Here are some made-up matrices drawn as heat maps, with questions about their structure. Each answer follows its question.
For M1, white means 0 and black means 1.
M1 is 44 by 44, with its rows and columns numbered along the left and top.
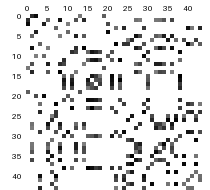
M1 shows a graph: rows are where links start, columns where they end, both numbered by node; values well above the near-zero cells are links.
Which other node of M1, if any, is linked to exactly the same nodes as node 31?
node 39
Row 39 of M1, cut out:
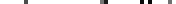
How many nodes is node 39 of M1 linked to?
6
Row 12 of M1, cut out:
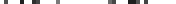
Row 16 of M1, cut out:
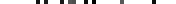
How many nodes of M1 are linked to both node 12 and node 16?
1
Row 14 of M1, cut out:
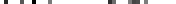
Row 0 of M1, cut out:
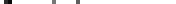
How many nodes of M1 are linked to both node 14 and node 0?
1
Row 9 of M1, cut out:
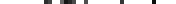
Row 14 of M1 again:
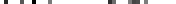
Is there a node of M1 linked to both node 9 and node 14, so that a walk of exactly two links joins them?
yes
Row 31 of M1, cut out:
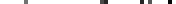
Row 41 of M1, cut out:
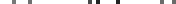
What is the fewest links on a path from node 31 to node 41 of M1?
3
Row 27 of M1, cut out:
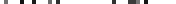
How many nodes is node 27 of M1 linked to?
10
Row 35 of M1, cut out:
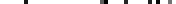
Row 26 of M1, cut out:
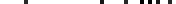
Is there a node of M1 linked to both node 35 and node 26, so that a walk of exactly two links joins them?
yes
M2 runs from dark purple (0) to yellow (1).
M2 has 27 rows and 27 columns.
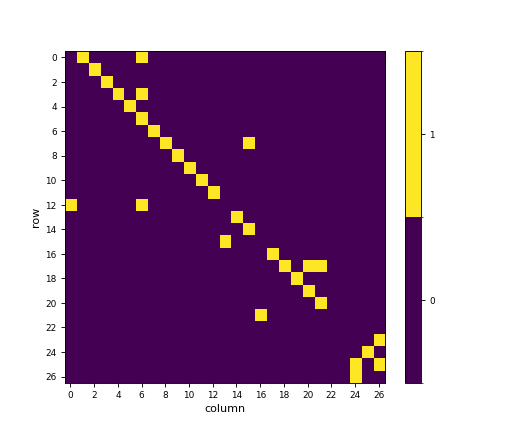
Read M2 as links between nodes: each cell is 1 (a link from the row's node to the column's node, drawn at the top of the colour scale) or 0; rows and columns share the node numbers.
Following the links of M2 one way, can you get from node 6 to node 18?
no
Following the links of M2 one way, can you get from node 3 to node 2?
yes
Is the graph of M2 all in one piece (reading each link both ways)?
no
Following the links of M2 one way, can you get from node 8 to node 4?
yes
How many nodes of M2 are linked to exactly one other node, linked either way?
1
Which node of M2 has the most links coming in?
node 6
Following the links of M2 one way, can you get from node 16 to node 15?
no
